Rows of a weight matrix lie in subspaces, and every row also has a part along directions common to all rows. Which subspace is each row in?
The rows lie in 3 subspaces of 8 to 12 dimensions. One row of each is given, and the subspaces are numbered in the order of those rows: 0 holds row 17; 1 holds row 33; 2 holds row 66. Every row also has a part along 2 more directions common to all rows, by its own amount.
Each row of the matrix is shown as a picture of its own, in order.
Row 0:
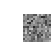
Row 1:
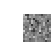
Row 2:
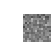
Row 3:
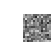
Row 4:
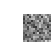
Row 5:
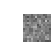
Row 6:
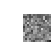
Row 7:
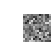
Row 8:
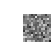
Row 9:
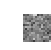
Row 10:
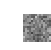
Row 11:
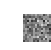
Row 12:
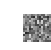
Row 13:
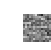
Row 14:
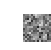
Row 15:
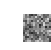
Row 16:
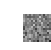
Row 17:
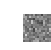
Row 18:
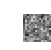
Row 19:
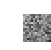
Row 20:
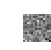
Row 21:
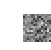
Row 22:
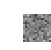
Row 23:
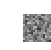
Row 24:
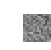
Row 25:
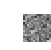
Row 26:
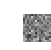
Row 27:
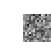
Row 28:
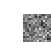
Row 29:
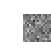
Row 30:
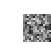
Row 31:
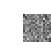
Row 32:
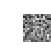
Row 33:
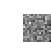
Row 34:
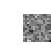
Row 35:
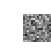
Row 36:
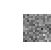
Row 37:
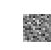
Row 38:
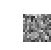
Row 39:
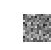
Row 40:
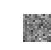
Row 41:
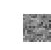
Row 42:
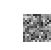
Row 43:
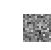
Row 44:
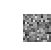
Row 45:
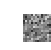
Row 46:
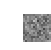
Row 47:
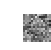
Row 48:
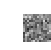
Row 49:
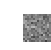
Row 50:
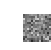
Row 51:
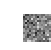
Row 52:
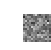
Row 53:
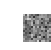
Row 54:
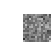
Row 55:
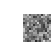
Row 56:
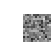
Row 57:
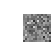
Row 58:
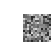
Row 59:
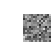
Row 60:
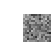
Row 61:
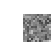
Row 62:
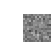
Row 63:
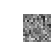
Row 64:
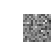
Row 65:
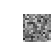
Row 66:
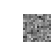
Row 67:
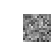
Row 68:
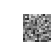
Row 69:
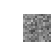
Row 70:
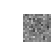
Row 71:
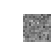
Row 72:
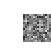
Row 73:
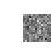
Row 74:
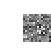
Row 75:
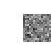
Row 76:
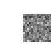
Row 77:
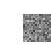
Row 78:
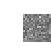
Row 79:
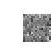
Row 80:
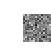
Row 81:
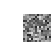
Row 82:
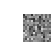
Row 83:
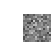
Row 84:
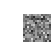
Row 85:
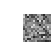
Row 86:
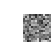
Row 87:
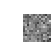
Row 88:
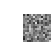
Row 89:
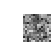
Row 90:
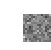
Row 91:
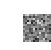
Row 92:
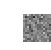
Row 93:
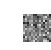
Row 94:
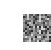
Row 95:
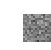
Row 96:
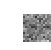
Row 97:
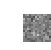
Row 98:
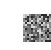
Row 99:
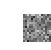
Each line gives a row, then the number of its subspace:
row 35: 0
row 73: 0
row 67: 0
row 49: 0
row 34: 2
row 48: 1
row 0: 2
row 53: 2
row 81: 2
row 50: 1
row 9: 2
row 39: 2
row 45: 1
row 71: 1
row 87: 2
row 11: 0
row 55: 2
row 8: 2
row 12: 1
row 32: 1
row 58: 1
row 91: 0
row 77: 0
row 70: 0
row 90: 2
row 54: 0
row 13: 2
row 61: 2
